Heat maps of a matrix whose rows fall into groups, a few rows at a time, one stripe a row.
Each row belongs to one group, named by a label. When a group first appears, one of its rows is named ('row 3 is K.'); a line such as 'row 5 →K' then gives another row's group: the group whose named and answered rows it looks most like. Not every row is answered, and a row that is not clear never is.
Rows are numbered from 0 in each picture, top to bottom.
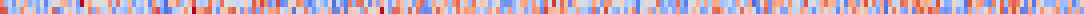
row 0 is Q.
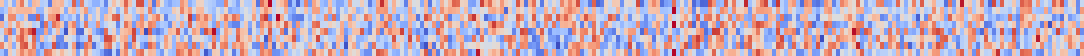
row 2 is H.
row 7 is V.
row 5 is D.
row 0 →V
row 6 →D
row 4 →D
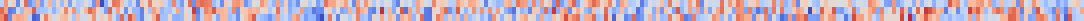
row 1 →Q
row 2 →Q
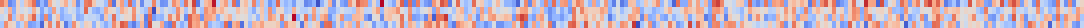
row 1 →D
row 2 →D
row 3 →H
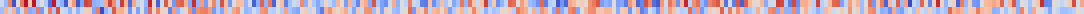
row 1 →H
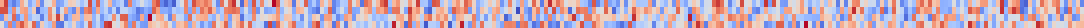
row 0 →Q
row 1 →Q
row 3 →D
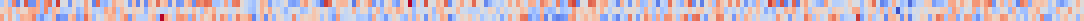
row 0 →H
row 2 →D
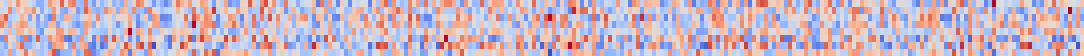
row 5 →H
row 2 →Q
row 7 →D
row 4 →V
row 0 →V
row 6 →V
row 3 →Q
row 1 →D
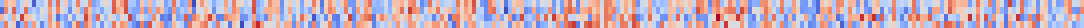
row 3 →H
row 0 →H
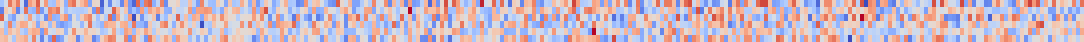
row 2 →Q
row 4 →V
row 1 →H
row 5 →D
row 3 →D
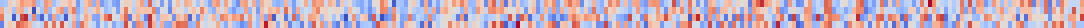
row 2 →D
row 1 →V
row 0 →V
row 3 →V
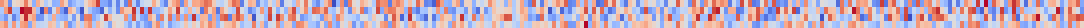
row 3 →Q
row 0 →Q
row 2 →D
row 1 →D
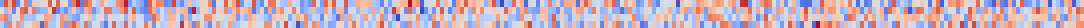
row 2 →Q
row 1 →D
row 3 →V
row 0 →H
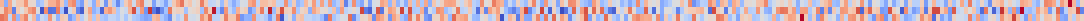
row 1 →D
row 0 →V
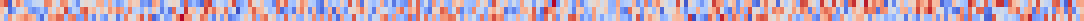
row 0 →Q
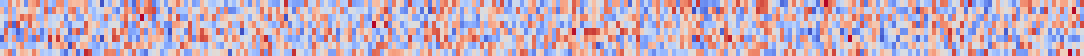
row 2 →D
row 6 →V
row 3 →V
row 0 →V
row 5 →H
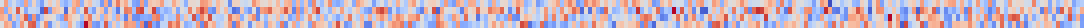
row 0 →H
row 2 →Q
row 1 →V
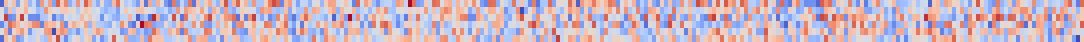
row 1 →V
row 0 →H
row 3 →V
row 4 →Q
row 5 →H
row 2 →Q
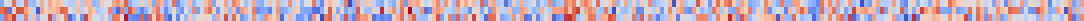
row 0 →H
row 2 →H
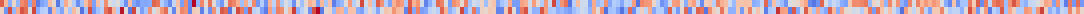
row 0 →Q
